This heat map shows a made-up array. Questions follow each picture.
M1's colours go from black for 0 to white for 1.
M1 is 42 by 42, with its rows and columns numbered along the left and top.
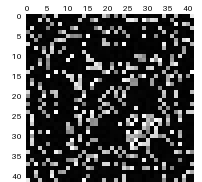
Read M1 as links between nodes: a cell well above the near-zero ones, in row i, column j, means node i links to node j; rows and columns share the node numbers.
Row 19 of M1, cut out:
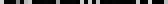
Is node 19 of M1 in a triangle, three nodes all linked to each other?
yes
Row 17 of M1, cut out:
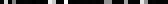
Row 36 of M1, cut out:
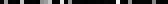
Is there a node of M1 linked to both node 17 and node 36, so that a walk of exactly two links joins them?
yes
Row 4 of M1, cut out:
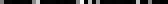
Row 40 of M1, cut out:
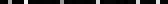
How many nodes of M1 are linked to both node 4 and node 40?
2
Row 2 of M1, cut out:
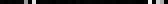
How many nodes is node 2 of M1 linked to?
5
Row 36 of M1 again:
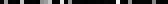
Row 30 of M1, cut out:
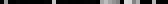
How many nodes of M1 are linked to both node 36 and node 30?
4
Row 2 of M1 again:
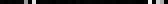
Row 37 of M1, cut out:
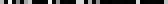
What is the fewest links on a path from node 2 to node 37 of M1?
1
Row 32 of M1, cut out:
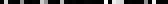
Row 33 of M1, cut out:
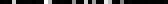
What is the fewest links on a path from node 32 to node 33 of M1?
2
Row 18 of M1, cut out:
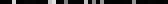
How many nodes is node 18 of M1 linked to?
8
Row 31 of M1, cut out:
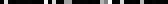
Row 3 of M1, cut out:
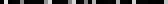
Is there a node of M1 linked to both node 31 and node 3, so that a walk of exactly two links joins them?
yes
